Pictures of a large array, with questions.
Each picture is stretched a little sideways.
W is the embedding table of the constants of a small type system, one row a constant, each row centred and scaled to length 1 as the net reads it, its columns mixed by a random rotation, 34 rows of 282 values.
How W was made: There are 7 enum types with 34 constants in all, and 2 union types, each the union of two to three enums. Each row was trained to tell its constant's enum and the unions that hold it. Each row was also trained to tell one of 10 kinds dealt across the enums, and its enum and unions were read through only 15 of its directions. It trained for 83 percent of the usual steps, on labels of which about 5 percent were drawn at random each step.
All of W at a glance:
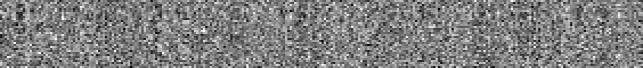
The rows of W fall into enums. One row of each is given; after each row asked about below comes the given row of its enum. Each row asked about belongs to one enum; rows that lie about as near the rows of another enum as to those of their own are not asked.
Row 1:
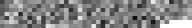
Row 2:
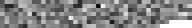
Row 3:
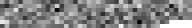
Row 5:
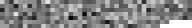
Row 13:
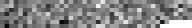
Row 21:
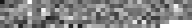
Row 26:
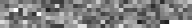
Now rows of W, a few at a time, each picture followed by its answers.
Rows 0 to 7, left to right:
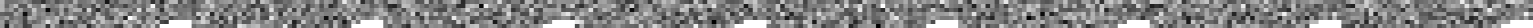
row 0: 13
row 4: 26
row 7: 3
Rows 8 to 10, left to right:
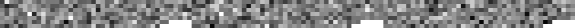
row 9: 21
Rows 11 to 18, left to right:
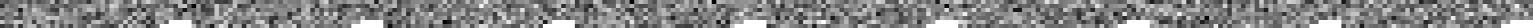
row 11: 26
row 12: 5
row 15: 2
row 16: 3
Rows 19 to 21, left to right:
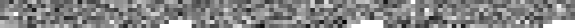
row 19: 1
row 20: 3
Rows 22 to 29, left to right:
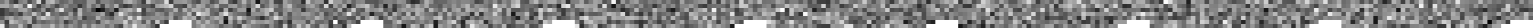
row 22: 13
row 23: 1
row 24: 5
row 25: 13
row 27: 3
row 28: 2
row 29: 26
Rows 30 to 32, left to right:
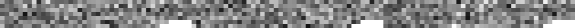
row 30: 5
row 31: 13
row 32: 5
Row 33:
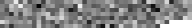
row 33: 26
